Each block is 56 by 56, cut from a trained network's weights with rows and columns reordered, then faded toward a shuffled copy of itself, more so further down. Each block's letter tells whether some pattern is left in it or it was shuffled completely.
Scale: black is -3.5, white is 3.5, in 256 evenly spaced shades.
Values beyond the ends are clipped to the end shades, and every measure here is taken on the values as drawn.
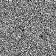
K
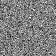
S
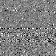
K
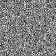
K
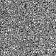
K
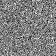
S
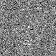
K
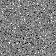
S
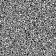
S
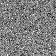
S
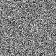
K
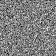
S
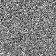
K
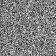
S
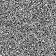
S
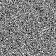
K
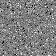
S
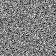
S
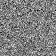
S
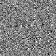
K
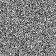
S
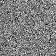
S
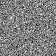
S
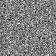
K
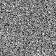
S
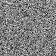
S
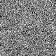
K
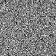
K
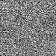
K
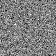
S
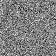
S
